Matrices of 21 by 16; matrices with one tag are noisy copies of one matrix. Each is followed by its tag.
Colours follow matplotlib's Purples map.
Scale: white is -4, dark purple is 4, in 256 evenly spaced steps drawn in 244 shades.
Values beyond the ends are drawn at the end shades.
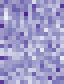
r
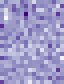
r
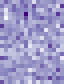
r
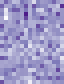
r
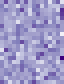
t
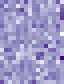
t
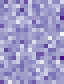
t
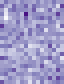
r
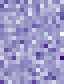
t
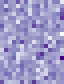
t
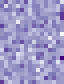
t
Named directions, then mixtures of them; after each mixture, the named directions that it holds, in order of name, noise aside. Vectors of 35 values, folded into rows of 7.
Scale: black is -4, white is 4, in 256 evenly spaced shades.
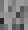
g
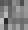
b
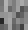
g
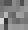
b, g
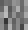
b, g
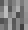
b, g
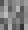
b, g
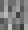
b, g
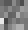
b, g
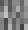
b, g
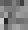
b, g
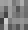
b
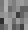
g
